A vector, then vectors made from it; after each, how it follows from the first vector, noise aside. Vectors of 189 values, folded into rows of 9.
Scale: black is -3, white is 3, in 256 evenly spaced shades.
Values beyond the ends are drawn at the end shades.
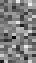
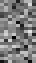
sign-scrambled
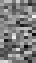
sign-scrambled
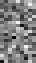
copied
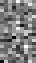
copied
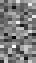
copied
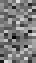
sign-scrambled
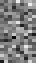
copied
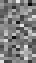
sign-scrambled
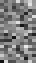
copied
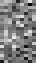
sign-scrambled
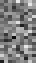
copied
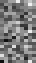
copied
